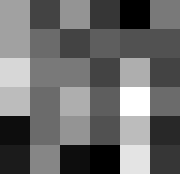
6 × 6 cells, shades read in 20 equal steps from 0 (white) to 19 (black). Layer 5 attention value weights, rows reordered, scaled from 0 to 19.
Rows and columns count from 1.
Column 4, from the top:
15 12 14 12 13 19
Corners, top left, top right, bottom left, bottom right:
7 10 17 15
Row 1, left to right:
7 14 8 15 19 10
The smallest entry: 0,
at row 4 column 5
